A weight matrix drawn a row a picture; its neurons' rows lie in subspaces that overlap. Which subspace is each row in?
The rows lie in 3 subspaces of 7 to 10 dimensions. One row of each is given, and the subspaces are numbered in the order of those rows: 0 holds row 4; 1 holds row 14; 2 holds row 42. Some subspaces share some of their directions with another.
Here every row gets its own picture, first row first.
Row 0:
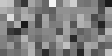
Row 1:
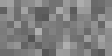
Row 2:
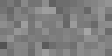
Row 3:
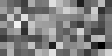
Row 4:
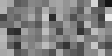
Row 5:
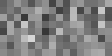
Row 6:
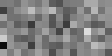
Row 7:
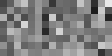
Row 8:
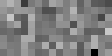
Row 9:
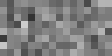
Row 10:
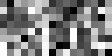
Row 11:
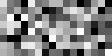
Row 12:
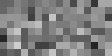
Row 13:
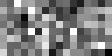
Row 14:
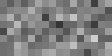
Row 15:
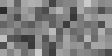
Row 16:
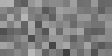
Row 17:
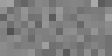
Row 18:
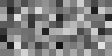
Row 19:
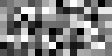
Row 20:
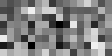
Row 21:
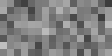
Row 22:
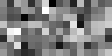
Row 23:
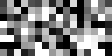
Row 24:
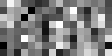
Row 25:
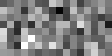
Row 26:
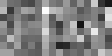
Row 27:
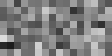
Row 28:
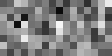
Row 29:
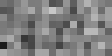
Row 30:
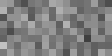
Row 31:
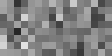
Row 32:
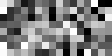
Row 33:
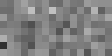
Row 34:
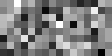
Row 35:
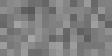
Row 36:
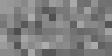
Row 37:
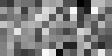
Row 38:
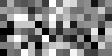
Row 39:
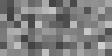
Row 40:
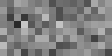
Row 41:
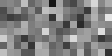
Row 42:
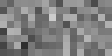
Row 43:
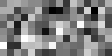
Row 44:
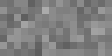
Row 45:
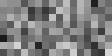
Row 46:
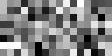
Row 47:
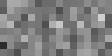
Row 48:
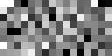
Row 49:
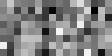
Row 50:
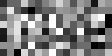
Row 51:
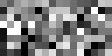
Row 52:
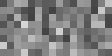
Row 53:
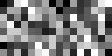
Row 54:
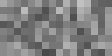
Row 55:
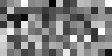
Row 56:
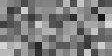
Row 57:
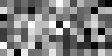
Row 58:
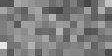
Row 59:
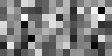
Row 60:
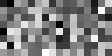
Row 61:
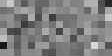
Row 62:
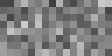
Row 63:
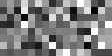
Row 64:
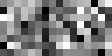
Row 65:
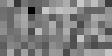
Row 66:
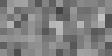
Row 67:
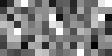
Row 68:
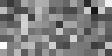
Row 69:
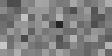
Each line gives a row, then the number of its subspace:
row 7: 2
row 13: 1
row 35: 2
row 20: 1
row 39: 0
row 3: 2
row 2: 0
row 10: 1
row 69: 1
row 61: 1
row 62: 2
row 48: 2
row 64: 0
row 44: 2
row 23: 0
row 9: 1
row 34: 1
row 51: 2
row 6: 0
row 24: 1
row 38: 2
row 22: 2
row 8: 1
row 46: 0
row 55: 2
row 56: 0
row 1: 2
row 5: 1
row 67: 1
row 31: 1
